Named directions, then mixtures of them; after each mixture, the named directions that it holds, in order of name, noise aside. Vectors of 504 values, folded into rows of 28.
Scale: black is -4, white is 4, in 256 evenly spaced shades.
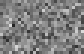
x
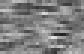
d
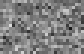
d, x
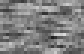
d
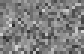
x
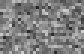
d, x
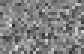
x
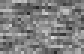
d, x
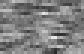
d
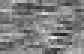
d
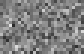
x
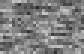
d, x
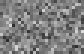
x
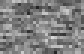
d, x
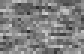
d, x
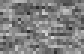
d, x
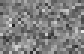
x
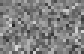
x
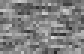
d, x
